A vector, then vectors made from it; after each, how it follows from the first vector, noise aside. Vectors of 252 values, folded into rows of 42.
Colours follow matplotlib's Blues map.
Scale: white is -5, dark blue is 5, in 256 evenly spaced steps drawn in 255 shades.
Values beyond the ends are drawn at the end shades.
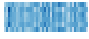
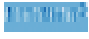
partly zeroed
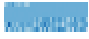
partly zeroed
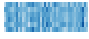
reversed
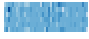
partly zeroed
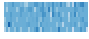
partly zeroed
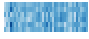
wrapped around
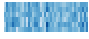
wrapped around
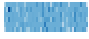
partly zeroed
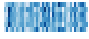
scaled up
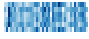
scaled up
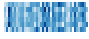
scaled up
